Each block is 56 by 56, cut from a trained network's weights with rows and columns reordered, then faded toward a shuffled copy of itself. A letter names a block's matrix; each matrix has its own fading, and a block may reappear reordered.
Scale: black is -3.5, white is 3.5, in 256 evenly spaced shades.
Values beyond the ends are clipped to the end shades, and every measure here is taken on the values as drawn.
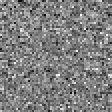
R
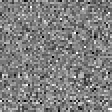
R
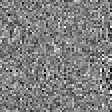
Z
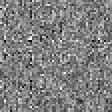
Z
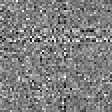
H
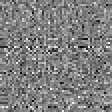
H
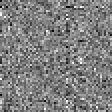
Z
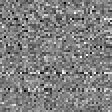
H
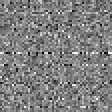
H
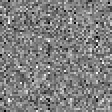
Z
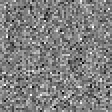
R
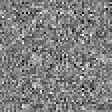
Z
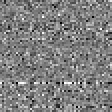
H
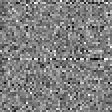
H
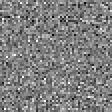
R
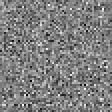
R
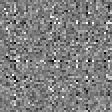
Z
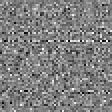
H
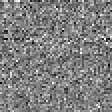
R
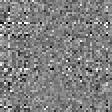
Z
